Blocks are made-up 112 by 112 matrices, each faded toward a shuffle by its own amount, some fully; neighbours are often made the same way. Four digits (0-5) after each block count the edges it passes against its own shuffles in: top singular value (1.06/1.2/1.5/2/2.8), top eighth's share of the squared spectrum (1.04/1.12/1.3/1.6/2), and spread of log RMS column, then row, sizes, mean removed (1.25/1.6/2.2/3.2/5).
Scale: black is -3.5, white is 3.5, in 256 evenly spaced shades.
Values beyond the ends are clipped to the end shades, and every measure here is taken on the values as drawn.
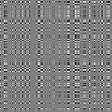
5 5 5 5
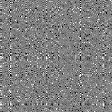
5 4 3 2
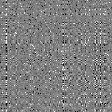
5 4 3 2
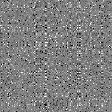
5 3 2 2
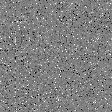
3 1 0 0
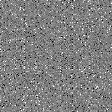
4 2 1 1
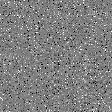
3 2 1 0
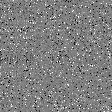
3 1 0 0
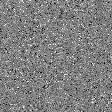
2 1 0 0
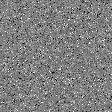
2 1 0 0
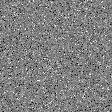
0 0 0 0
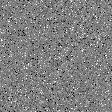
1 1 0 0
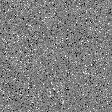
2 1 1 0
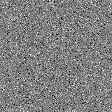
0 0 0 0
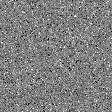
0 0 0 0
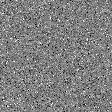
0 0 0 0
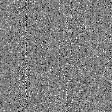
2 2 3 0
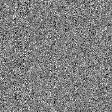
1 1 3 0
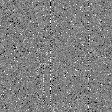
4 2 2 0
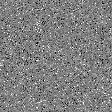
3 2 1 0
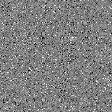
4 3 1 2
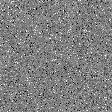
1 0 0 0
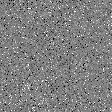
2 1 0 0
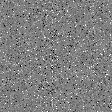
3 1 1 0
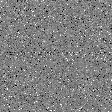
1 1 0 1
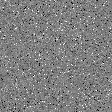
0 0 0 0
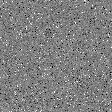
0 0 0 0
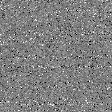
1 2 0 2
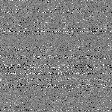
2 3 0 4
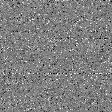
2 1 0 2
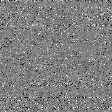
2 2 0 3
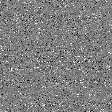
1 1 0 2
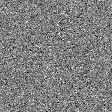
0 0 0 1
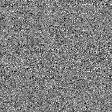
1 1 0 3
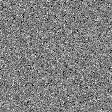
0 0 0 1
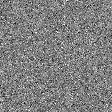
0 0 0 1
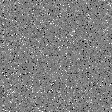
3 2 1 0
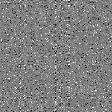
4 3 2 1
